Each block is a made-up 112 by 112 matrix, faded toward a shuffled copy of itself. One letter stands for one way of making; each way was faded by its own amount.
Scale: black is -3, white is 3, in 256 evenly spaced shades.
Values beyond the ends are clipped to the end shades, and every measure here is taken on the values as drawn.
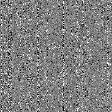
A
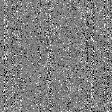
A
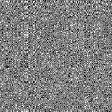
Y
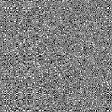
Y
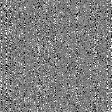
A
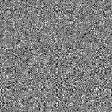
Y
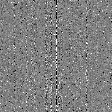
A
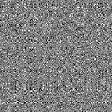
Y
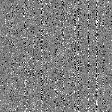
A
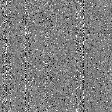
A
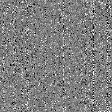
A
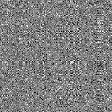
Y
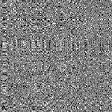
Y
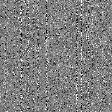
A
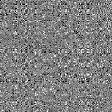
Y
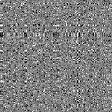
Y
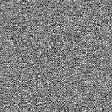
Y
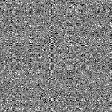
Y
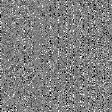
A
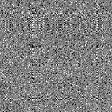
Y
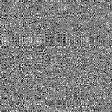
Y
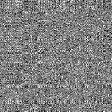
Y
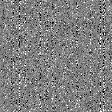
A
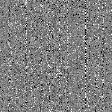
A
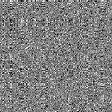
Y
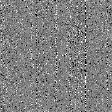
A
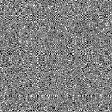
Y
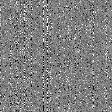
A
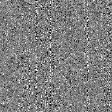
A
